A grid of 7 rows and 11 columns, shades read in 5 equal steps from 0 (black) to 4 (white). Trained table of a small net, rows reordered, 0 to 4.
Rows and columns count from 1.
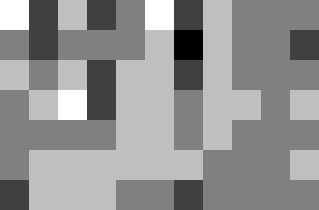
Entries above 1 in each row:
8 8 9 10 11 11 9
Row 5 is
2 2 2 2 3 3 2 3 2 2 2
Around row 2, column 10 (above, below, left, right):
2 2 2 1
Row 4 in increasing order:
1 2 2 2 3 3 3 3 3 3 4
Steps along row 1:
down up down up up down up down same same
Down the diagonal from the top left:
4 1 3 1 3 3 1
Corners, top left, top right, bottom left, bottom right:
4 2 1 2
